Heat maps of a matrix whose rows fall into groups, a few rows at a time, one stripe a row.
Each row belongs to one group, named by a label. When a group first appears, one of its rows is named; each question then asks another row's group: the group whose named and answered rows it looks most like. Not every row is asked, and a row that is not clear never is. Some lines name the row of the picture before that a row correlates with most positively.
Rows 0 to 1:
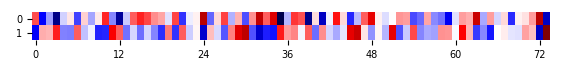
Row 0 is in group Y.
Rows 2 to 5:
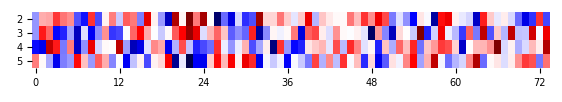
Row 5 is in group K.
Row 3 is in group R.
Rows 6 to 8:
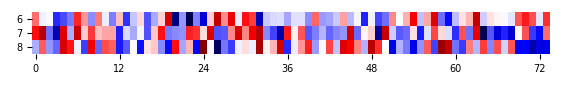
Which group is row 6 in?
K
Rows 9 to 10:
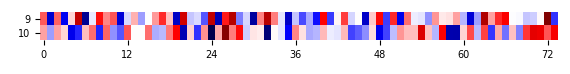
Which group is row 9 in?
Y
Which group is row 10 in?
K
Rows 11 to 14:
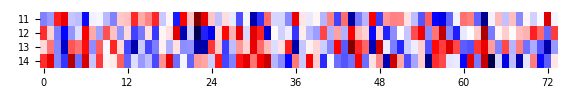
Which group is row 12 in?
K
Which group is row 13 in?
K
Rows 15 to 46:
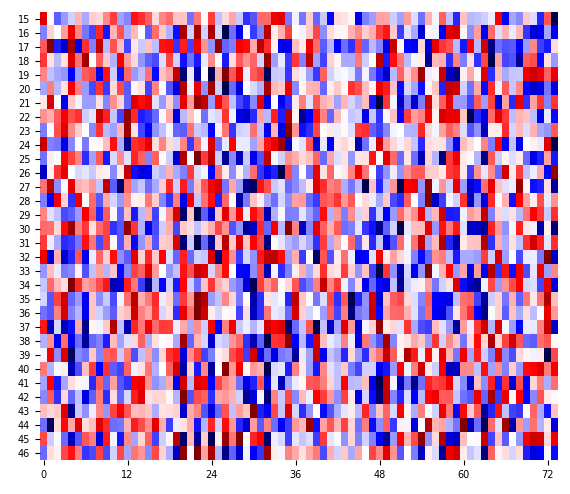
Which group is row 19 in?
K
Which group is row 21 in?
R
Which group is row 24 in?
Y
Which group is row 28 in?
R
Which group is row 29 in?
K
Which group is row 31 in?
K
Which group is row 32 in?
Y
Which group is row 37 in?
Y
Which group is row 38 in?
R
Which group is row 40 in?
K
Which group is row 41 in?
R
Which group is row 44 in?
R
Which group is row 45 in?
K
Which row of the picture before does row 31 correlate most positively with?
12
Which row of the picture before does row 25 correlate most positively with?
11
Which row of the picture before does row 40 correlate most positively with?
12
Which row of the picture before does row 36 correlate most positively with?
11
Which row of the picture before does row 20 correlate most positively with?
13
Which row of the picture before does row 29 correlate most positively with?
12
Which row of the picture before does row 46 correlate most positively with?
11
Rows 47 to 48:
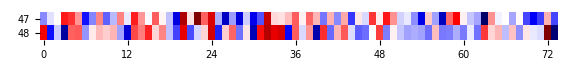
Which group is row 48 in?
Y
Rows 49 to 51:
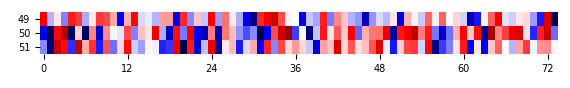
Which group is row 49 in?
Y
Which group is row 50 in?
R
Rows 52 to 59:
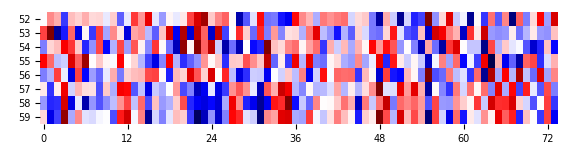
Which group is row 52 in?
R
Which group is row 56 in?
R
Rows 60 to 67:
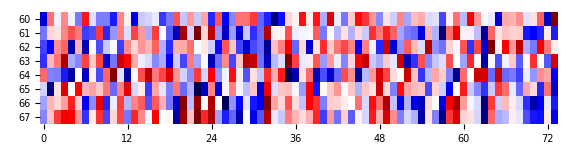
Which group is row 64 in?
Y
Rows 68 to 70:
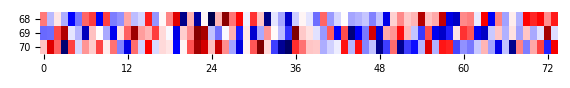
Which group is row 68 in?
K
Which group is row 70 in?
R
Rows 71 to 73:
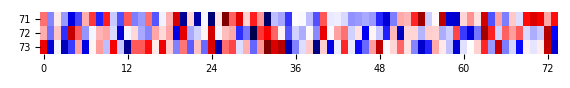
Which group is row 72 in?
Y
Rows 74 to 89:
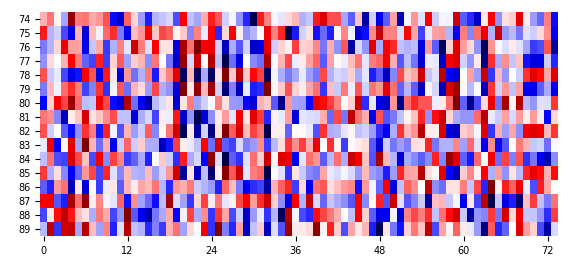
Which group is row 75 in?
Y
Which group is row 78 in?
K
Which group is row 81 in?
K
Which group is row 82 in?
K
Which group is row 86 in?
R
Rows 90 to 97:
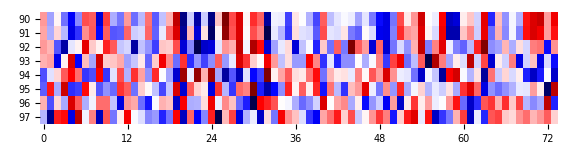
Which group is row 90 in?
K
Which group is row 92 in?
K
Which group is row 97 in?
R
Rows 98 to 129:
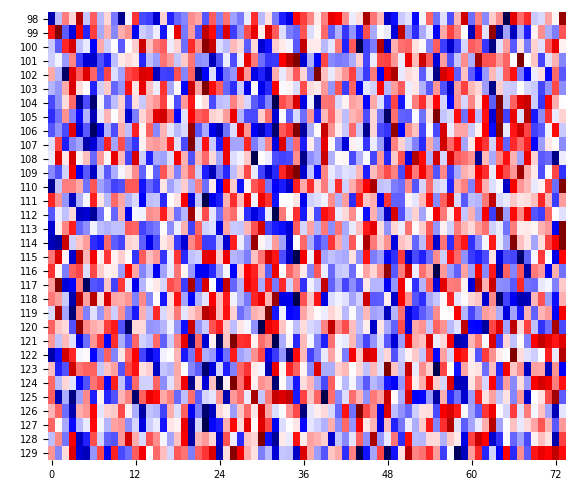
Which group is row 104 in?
R
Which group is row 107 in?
R
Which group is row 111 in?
K
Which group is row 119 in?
R
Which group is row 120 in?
Y
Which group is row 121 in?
K
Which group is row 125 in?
Y
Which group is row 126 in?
K
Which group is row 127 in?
K
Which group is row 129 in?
K
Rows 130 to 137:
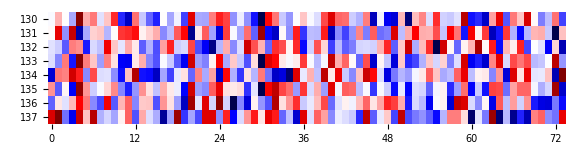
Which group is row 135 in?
Y
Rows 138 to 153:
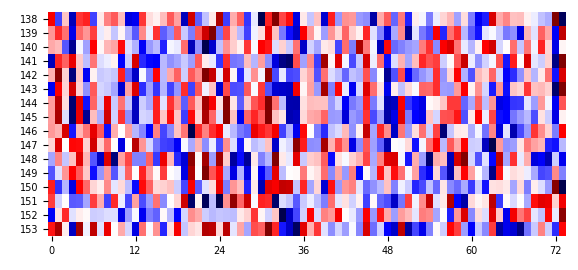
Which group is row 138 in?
Y
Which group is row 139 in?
R
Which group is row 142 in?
R
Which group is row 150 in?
Y
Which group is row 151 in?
K
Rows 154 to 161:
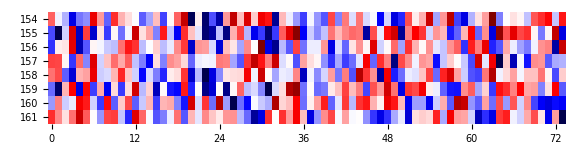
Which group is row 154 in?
K
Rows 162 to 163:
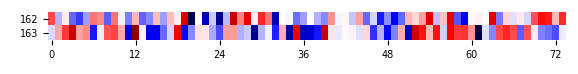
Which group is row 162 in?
K
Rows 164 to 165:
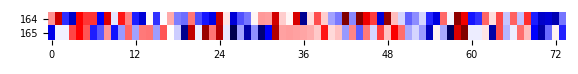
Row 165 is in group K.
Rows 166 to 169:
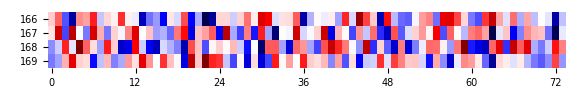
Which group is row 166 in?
K
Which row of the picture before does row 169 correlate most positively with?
165
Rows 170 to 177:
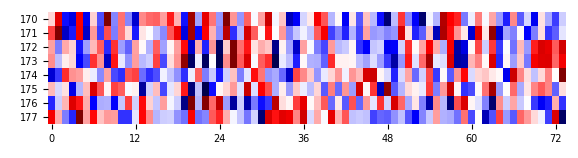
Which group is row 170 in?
R
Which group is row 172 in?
K
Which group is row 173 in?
K
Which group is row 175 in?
K
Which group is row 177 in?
Y
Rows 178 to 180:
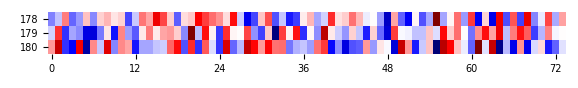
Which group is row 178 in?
R
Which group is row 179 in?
R
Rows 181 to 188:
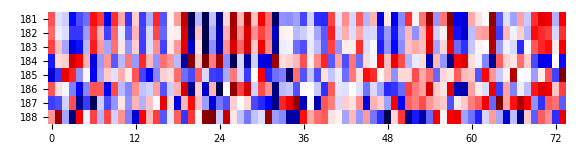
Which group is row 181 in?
K
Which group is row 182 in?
K
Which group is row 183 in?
K
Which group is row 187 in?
R
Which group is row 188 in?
R
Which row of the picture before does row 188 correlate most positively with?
178
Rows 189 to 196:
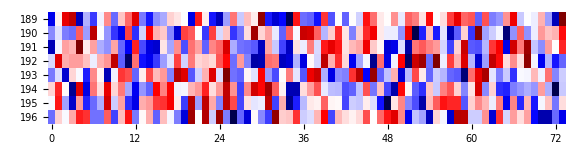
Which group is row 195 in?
R
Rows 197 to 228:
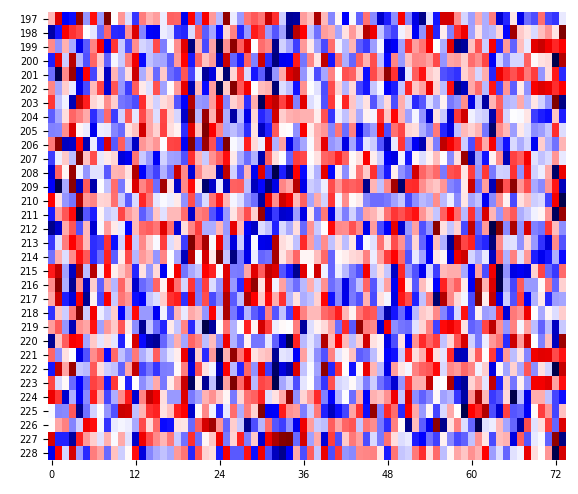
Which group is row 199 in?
K
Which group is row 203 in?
Y
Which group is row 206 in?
R
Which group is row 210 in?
Y
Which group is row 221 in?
K
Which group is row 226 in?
R
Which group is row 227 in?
Y
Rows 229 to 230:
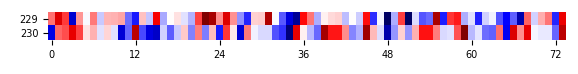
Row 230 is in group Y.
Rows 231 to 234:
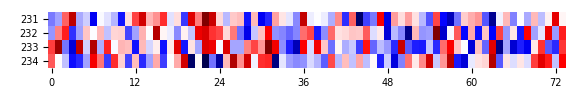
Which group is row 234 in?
K
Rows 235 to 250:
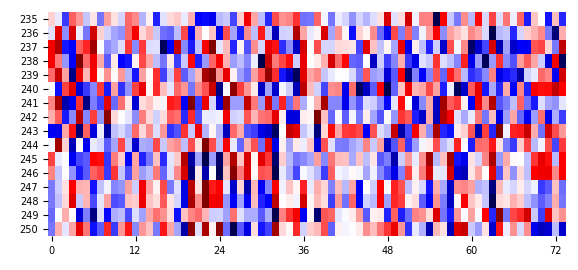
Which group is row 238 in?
Y
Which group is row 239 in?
R
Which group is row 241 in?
R
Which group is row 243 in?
R
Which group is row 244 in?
R
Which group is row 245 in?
K
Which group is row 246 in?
K
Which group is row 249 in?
R
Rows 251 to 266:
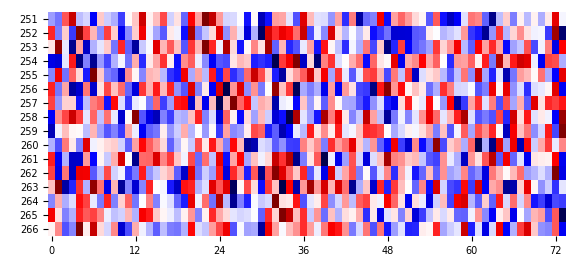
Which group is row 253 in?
R
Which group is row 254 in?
R
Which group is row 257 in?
K
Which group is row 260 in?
R
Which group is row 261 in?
Y
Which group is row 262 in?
Y
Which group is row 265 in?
Y
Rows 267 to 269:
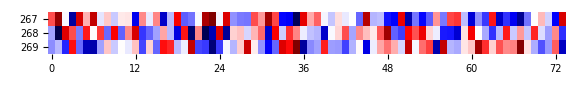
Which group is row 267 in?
R
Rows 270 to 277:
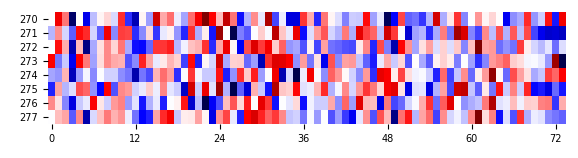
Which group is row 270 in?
R
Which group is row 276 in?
K
